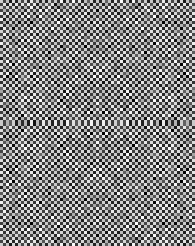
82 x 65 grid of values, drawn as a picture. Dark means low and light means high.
Mirror symmetry: left to right and top to bottom. Average level on the scale: 50%. Grain: checkered. Histogram: two levels. Seam: none. Odd rows or columns: none. Slope: none.
